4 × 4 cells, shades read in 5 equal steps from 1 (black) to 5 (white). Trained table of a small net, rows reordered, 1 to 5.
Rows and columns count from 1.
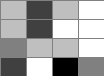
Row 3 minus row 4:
1 -1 3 2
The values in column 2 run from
2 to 5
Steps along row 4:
up down up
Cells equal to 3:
2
